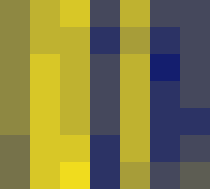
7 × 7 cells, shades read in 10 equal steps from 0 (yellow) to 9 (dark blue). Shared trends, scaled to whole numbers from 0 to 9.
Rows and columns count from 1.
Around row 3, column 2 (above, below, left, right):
2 1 4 2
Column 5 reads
2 3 2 2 2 2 3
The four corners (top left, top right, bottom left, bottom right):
4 7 5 6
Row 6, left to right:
5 1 1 8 2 8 7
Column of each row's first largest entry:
4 4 6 6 6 4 4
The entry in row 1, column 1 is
4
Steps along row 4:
down up up down up down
